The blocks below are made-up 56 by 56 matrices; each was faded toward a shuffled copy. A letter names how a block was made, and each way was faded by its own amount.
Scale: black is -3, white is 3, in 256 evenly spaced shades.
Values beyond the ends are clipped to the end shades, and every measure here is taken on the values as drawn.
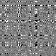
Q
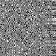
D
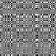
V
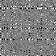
Q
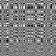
V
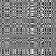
V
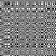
V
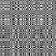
V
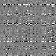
Q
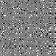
D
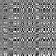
V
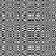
V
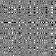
Q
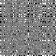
Q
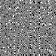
D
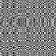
V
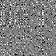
D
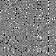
D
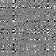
Q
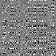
Q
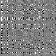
Q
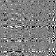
Q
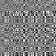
V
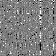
D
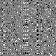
D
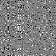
D
